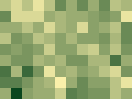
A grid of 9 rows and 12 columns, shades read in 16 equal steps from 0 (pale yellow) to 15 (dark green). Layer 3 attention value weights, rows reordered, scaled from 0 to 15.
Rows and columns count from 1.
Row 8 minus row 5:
2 3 0 -1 2 -7 -1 5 4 0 0 -7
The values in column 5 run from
1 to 6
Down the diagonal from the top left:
4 2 4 4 3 5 5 9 8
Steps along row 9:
up down down same down up down down same down up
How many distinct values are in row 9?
8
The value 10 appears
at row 8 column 1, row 8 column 2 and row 9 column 7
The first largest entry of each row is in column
6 1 12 12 1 11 3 1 2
